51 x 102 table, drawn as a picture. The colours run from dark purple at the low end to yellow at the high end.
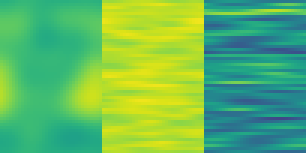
The table splits into one row of 3 panels. Panel 1,1: high, smooth. Panel 1,2: very high, streaked across, faint in contrast. Panel 1,3: middling, streaked across, strong in contrast.
